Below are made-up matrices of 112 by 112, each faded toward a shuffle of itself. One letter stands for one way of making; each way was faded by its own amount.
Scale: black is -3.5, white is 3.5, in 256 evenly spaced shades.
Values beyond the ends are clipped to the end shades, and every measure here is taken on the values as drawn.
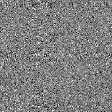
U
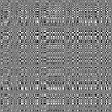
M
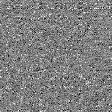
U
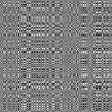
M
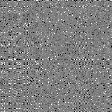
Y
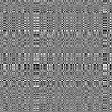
M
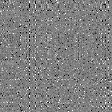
Y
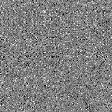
U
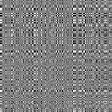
M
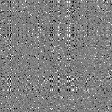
Y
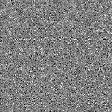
U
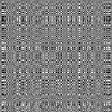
M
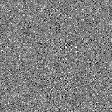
U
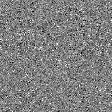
U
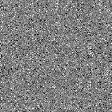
U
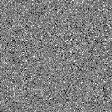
U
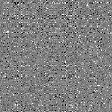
Y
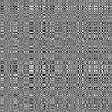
M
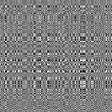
M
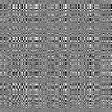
M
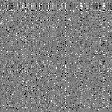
Y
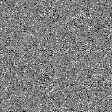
U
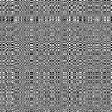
M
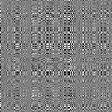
M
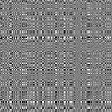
M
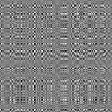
M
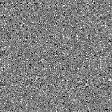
U
